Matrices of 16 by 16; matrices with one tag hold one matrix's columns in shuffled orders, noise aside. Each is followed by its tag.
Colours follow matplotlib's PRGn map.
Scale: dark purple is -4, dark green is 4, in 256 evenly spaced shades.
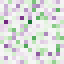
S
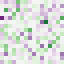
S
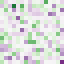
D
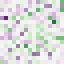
S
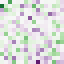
D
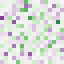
S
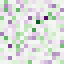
S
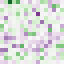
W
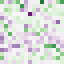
W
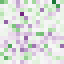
W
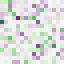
S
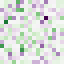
S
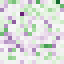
W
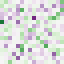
S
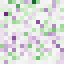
W
